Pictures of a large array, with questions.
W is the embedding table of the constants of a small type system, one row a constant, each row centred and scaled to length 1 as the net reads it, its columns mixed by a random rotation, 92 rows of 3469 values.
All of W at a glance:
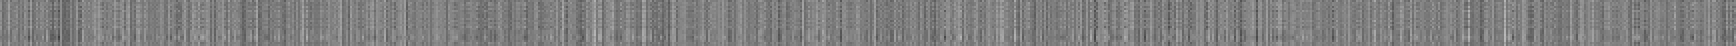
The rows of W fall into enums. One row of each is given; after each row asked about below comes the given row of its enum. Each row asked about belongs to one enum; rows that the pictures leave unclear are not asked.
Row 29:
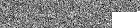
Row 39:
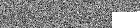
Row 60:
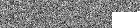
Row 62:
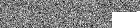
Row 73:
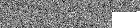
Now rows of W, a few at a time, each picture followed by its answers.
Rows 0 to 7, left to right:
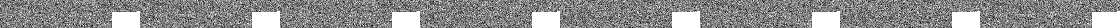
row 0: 62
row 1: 29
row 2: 62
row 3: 60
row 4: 39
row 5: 73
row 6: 39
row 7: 29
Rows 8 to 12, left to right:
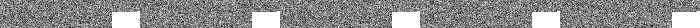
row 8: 39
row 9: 62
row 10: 39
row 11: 60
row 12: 73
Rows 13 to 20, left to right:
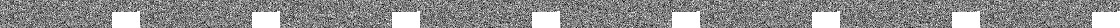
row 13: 60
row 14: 60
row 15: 29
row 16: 39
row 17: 73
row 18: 60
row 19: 39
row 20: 60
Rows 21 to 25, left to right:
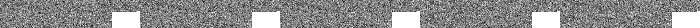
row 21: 62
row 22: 73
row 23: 73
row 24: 60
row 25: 29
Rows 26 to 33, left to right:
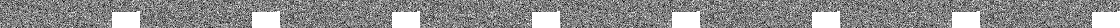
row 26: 73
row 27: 39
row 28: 60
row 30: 73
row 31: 60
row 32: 73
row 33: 60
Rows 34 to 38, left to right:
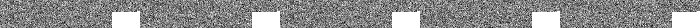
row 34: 60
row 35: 29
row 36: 60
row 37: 39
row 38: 62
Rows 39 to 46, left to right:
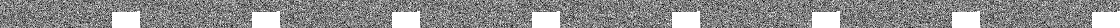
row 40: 62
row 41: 60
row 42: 62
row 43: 29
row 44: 73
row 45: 39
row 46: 60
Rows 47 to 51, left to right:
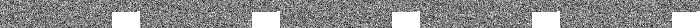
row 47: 60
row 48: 73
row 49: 39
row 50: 29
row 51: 62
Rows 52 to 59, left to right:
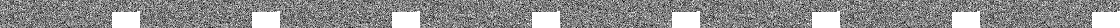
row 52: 60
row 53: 39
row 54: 39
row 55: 29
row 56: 73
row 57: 29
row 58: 60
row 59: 60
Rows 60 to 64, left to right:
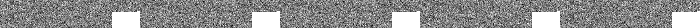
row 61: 62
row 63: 29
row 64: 60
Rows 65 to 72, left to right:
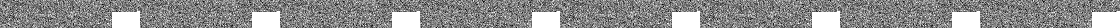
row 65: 29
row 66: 62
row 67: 62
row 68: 73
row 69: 29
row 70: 29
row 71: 62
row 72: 73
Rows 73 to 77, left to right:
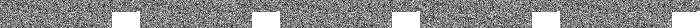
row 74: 62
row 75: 73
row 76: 29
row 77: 73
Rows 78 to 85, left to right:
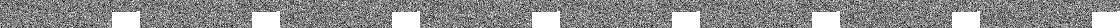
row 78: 73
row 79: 62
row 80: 60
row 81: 29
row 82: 62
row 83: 62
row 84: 60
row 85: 39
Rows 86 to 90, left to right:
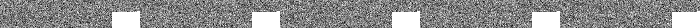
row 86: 39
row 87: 62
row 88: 60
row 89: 62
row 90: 29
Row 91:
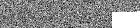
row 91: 39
